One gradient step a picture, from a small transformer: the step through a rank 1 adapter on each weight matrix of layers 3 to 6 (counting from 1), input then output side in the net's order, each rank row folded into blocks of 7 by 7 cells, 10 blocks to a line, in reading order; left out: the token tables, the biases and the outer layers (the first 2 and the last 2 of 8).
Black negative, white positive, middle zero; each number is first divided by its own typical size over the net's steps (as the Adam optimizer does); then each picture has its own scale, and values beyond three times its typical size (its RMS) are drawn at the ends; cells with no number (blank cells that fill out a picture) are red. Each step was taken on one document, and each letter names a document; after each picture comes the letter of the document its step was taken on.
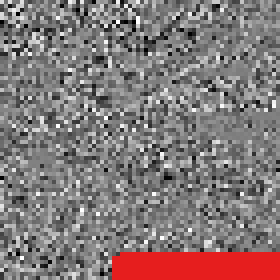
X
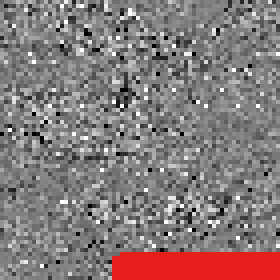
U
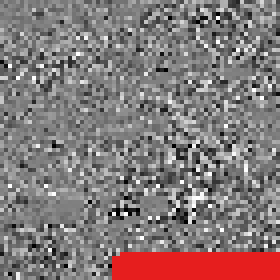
X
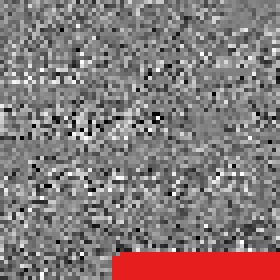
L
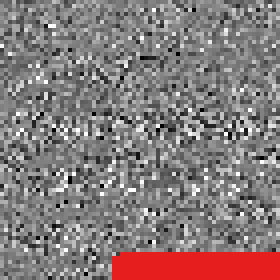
L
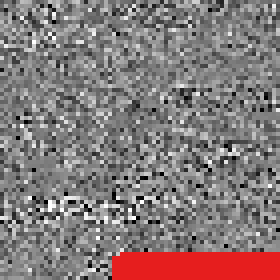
X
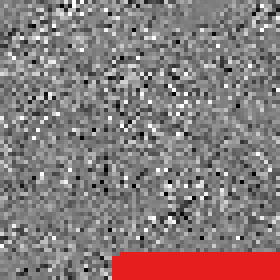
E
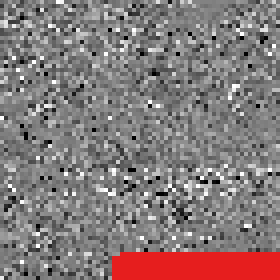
E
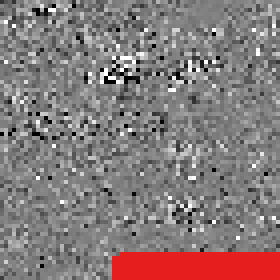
U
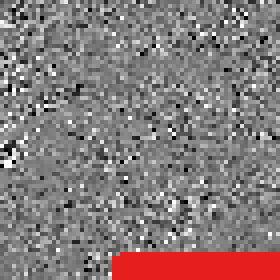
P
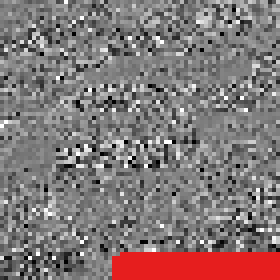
L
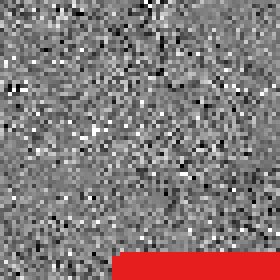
P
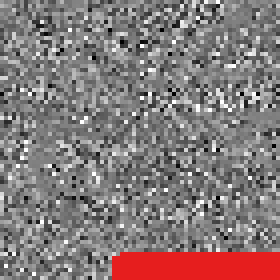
X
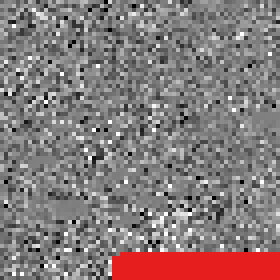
P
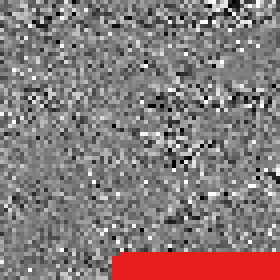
X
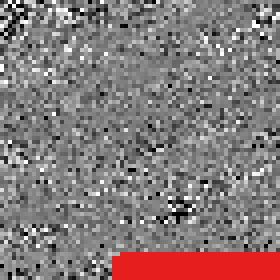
E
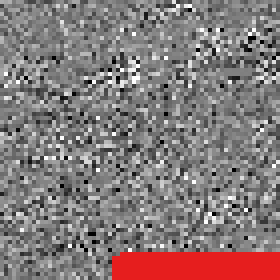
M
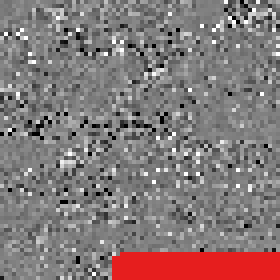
U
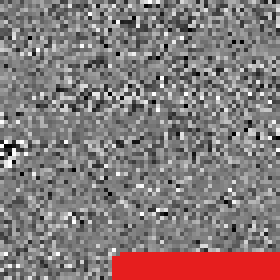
X
